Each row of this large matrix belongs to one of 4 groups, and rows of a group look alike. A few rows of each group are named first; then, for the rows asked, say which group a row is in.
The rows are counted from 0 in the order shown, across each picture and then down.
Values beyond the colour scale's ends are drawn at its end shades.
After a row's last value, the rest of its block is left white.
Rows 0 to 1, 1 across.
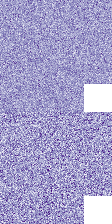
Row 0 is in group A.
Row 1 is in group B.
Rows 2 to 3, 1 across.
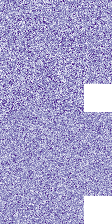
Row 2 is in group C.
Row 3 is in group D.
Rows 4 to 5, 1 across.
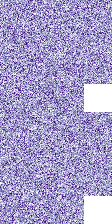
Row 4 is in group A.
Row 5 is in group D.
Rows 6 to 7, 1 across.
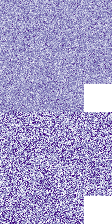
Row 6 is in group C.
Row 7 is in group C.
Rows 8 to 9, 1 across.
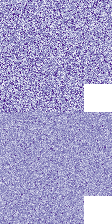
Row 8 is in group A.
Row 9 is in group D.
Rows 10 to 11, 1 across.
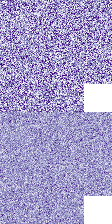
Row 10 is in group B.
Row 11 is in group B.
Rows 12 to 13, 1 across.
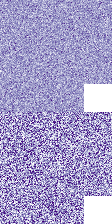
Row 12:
D
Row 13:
A
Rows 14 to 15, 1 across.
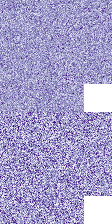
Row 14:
B
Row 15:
A
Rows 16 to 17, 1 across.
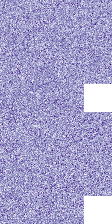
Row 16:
C
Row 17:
B
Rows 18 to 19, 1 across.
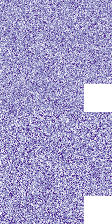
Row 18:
C
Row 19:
C
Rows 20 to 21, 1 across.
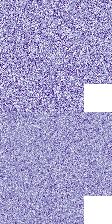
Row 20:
A
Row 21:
B
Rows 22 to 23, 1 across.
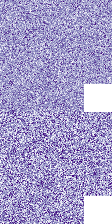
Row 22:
C
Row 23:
C
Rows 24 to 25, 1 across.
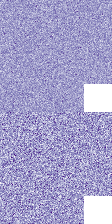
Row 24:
D
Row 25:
D
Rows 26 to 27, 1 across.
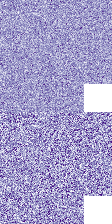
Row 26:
B
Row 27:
B
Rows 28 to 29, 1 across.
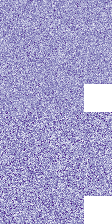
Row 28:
A
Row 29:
A
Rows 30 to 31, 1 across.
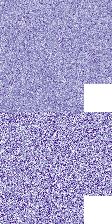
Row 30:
C
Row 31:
B
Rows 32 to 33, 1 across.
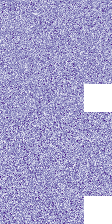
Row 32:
B
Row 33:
A
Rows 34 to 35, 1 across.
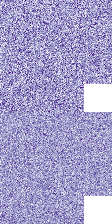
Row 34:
C
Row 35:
C
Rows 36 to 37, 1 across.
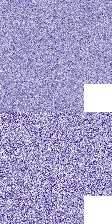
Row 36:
D
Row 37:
B
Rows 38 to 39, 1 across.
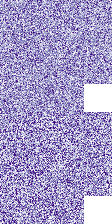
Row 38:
A
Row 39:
A
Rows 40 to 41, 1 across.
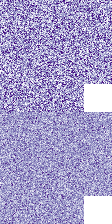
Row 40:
D
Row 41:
D
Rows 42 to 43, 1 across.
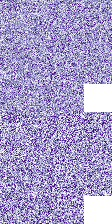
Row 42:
B
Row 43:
B
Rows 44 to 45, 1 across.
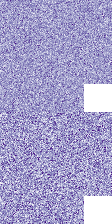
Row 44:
D
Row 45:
D
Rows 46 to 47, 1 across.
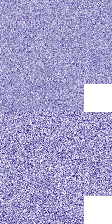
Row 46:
C
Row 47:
C
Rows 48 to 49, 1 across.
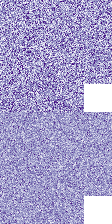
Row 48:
C
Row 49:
A
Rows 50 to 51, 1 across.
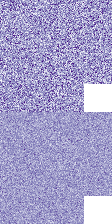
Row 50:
B
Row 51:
A
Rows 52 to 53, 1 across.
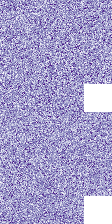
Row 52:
B
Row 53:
C
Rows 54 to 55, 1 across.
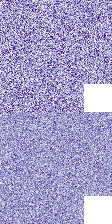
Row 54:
D
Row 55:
D
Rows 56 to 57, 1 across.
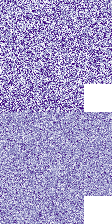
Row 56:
C
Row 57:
A
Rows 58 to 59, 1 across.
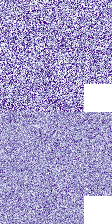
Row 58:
C
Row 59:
B
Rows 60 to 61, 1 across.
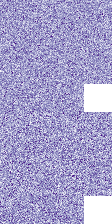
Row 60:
D
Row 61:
C
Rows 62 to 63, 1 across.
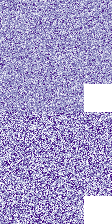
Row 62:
B
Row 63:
D
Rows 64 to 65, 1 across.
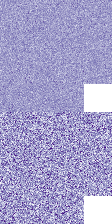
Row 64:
C
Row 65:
D
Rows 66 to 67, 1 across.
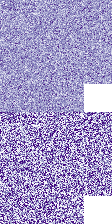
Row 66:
B
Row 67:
B
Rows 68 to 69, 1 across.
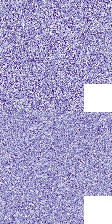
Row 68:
A
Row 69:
D
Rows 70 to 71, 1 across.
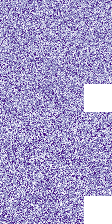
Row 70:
A
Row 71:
C
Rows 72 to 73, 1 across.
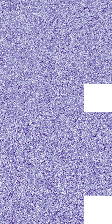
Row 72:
B
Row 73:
C
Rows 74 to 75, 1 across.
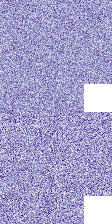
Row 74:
D
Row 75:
B
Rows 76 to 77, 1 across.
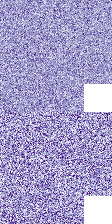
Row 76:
A
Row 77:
C
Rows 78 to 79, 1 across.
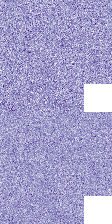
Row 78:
C
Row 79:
C
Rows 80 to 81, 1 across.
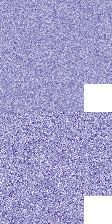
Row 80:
D
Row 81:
C
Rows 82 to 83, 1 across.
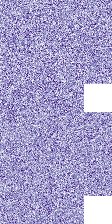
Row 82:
C
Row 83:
B
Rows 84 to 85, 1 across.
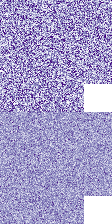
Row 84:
D
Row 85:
A
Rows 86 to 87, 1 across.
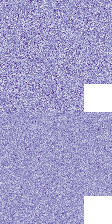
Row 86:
A
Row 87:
D
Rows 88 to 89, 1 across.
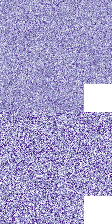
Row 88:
C
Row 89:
D
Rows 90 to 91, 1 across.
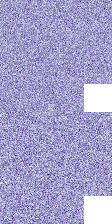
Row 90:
A
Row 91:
D
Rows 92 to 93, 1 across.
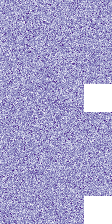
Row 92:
C
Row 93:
A
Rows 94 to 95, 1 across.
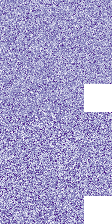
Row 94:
C
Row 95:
A
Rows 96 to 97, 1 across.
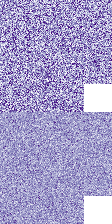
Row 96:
C
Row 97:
A
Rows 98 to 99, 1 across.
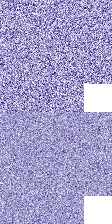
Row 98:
B
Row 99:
D
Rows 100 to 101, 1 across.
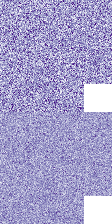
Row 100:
C
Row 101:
C
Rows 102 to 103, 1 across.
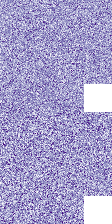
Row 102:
C
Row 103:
D
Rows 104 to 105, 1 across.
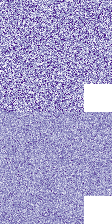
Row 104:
D
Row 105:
C
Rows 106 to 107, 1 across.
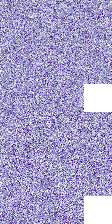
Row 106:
D
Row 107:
C
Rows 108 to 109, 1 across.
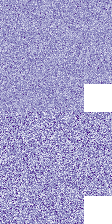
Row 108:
A
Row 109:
A
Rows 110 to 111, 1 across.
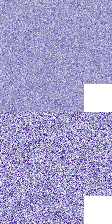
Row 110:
C
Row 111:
C
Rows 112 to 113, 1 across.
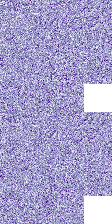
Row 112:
B
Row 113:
B
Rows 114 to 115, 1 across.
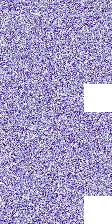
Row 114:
B
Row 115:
D
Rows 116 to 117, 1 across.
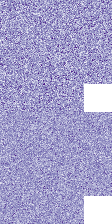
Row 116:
B
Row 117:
D
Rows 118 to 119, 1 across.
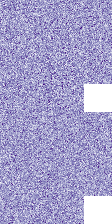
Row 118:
B
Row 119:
D
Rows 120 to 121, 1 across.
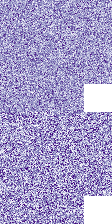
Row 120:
A
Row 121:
B
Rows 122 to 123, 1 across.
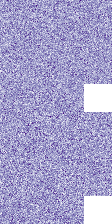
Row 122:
D
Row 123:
C
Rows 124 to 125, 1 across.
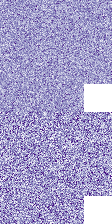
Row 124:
D
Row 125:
A
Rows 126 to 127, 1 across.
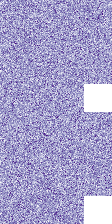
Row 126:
D
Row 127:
C
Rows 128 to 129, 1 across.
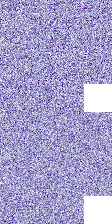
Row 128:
B
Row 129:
D
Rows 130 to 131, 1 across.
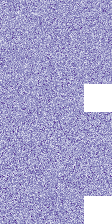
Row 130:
B
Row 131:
A
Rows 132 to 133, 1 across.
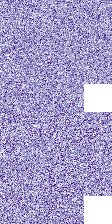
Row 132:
D
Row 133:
B
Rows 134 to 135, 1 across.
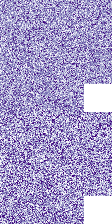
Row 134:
C
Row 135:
C
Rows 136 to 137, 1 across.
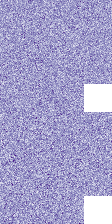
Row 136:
A
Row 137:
D
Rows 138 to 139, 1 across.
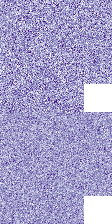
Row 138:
C
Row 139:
D
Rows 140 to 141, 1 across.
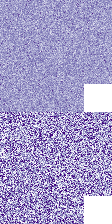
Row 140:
A
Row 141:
B
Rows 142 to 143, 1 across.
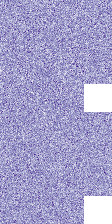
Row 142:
C
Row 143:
A
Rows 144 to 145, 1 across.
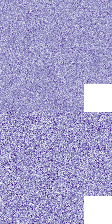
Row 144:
C
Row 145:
D
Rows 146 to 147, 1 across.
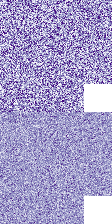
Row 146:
D
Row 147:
B
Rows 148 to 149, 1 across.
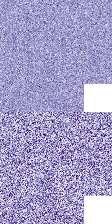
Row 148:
C
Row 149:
C
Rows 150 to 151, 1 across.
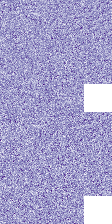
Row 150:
B
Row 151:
B
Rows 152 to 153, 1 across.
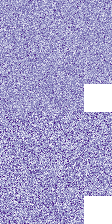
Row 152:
A
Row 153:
A
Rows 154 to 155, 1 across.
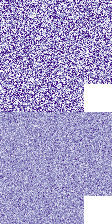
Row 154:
D
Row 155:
B
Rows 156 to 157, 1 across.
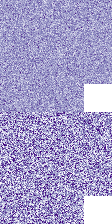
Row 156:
A
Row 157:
D
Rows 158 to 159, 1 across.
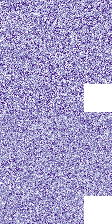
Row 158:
B
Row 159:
D
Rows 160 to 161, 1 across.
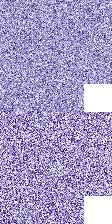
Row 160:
D
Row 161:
A
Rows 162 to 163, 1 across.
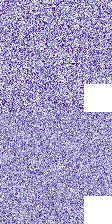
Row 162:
C
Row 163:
A
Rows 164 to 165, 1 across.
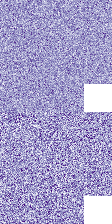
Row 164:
A
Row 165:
B
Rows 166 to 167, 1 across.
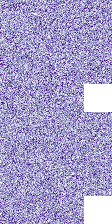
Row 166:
B
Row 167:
C
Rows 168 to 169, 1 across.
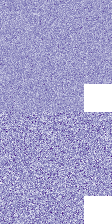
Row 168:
B
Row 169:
D
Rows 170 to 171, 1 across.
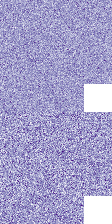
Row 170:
A
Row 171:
C
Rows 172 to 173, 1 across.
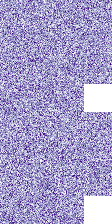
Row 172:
A
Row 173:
C
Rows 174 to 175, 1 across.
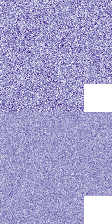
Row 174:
C
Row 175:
C
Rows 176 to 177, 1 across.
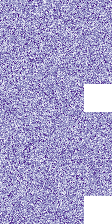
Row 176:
A
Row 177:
C
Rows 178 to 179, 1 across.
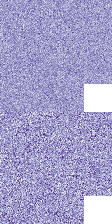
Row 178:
A
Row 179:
C
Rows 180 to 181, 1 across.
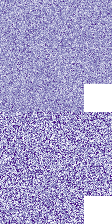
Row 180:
C
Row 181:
A
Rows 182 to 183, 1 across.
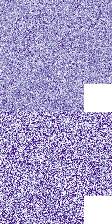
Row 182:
C
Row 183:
C
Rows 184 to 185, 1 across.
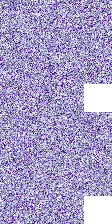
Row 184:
B
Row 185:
D
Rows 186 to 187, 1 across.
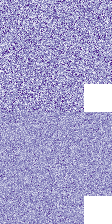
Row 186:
D
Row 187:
B
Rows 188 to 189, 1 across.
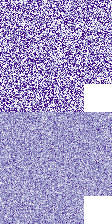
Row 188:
A
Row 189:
D
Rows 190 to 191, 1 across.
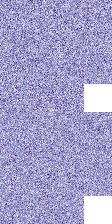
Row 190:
A
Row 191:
D
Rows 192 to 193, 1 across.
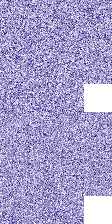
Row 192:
D
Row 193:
C
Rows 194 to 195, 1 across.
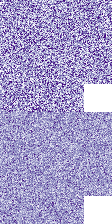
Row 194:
D
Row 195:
A
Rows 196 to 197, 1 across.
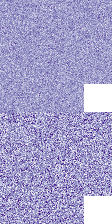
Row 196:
D
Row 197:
B
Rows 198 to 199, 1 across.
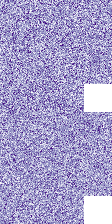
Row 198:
C
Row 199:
D
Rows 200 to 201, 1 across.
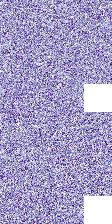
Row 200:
D
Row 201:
B
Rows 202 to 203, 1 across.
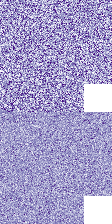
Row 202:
D
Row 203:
B
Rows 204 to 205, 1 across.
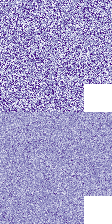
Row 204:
A
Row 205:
C
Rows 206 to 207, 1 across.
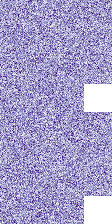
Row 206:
A
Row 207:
A
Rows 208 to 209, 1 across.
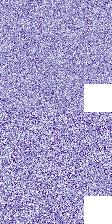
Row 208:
A
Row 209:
D
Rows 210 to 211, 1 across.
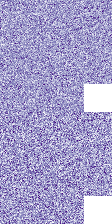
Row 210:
B
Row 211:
A
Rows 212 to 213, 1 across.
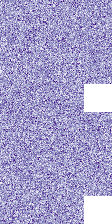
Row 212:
C
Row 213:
D
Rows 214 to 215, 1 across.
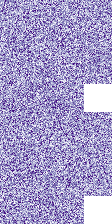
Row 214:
C
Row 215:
A
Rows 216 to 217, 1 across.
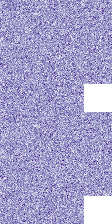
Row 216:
B
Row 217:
B
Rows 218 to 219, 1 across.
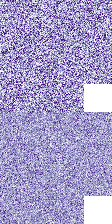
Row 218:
D
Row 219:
A
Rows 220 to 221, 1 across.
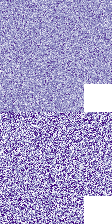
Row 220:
D
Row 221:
B
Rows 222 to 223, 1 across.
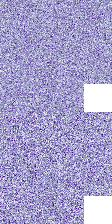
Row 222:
D
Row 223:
A
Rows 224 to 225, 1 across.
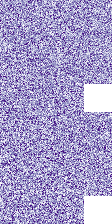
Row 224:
A
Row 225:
D
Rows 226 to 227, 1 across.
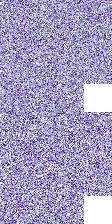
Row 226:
D
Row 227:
D
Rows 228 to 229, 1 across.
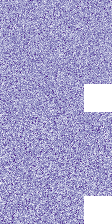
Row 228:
A
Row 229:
D
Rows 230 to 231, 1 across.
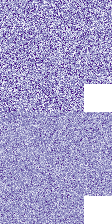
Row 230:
A
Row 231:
B
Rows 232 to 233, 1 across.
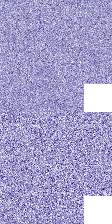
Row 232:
C
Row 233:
B
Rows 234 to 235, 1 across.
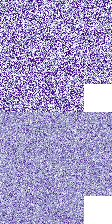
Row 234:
A
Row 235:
C
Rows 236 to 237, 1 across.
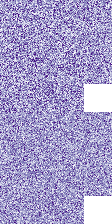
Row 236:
A
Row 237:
A
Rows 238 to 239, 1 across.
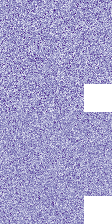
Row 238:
A
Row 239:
A
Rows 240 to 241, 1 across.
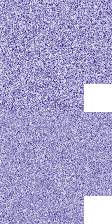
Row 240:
C
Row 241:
C
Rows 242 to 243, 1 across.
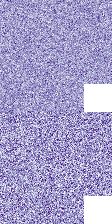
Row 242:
D
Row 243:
B
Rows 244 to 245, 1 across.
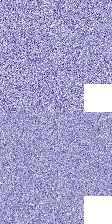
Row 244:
A
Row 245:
D
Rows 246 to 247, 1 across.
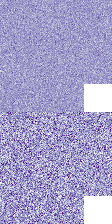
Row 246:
D
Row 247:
D
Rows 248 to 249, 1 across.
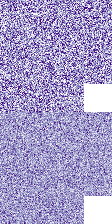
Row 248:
B
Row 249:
A
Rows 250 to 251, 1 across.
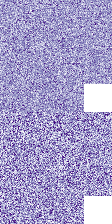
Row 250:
C
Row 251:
A
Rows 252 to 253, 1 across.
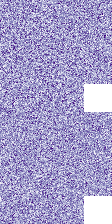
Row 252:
D
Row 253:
D
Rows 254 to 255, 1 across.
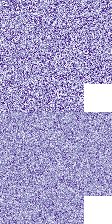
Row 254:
B
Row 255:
A
